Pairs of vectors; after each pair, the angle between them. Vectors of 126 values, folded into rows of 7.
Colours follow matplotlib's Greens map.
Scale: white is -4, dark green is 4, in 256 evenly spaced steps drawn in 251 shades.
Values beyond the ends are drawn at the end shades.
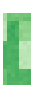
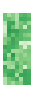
partly aligned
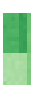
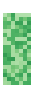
orthogonal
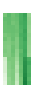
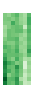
nearly opposite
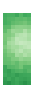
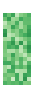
orthogonal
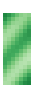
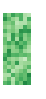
partly aligned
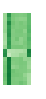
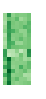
nearly parallel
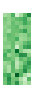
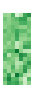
nearly parallel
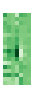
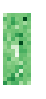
partly opposed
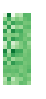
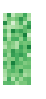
partly aligned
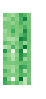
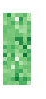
orthogonal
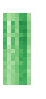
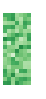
orthogonal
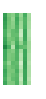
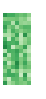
partly aligned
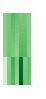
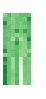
nearly opposite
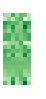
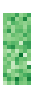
partly opposed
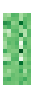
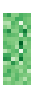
nearly opposite
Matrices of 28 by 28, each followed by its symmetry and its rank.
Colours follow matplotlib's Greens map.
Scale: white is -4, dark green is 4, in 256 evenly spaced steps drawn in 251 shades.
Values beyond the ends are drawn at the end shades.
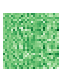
neither, rank five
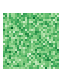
neither, full rank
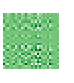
neither, rank two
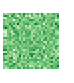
neither, rank five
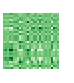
neither, rank two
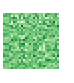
neither, rank five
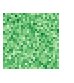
neither, full rank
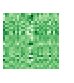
neither, rank three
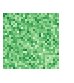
symmetric, full rank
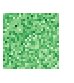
symmetric, full rank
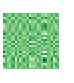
neither, rank two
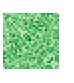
symmetric, full rank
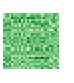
neither, rank five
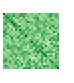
symmetric, full rank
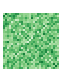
symmetric, full rank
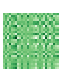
neither, rank two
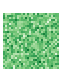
neither, full rank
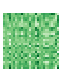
neither, rank three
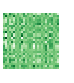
neither, rank three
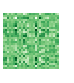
neither, rank three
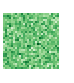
neither, full rank
